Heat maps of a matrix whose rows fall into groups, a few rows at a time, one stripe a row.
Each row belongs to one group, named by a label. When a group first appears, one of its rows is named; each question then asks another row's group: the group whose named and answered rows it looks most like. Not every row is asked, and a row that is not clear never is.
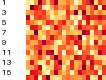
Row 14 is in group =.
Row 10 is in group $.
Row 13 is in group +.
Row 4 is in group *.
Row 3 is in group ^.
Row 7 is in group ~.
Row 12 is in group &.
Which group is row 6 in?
&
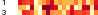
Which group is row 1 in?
=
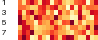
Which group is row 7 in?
=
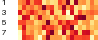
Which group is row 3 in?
$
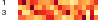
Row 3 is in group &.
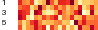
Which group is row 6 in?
$
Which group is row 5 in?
*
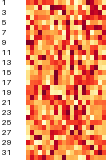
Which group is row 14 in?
+
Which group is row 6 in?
*
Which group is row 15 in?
+
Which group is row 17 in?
&
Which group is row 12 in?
$
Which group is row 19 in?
^
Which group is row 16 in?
&
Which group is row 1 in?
$
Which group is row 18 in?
^
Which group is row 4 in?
*
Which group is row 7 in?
~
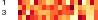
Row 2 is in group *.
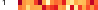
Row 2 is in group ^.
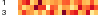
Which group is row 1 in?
^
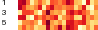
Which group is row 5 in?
&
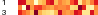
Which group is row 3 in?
^
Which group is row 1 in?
=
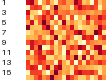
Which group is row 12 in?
^
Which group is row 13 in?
$
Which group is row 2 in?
&
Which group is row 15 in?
&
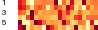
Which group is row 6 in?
=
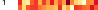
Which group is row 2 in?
*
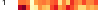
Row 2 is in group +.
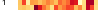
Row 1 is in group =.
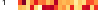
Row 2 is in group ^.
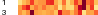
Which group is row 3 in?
~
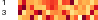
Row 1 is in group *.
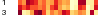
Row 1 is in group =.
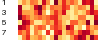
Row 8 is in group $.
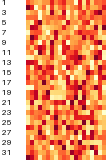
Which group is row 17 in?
^
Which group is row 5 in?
~
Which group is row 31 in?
+
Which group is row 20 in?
^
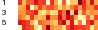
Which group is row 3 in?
^
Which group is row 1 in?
$
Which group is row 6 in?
&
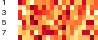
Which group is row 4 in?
~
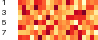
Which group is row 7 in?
&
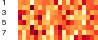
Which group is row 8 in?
*
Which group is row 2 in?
~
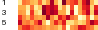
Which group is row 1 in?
+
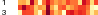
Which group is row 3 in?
&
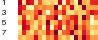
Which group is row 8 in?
*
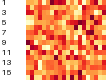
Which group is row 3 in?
=
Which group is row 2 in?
*
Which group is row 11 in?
$
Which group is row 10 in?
&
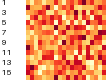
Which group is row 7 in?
$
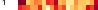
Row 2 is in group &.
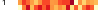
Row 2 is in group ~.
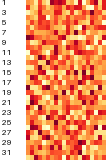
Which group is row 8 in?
=
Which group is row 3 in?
+
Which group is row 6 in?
*
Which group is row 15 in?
^
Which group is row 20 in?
&
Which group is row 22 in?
~
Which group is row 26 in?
&
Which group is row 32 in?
~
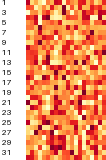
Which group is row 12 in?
^
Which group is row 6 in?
~
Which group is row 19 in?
*
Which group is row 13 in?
^
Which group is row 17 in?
*
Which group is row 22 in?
&
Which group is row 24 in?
*
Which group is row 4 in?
^
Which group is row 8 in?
$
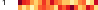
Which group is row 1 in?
=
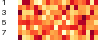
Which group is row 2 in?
^
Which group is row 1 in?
&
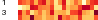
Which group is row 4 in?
~
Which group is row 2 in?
+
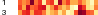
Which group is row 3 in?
$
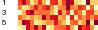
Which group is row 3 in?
~
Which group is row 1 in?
+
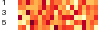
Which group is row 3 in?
~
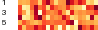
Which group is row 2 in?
$
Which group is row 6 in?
$
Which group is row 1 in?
&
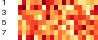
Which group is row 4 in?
&
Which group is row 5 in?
*
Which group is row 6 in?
*
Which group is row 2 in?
=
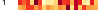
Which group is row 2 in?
^
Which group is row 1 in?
^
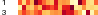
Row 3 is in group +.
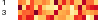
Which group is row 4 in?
=
